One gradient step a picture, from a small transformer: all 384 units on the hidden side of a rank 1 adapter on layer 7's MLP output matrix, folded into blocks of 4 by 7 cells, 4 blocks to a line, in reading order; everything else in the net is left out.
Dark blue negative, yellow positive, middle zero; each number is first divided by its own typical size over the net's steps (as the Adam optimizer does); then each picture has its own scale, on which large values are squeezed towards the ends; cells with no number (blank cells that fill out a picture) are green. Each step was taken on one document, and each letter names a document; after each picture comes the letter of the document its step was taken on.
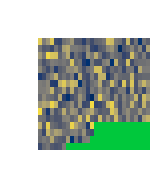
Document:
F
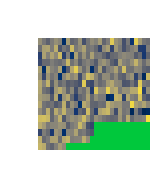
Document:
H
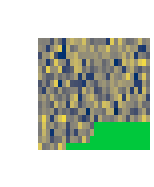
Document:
H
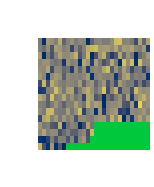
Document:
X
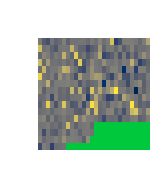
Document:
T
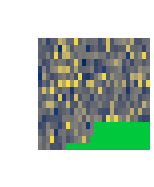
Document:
H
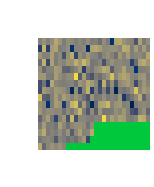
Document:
T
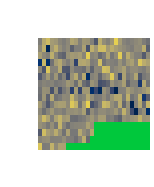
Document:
T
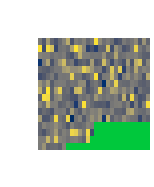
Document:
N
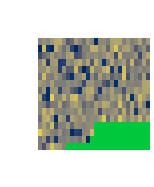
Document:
N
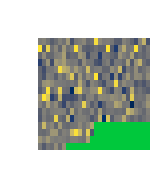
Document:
N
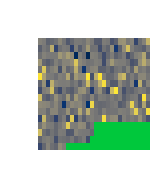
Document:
T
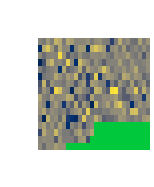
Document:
T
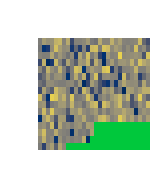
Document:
N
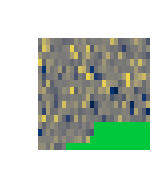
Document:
T
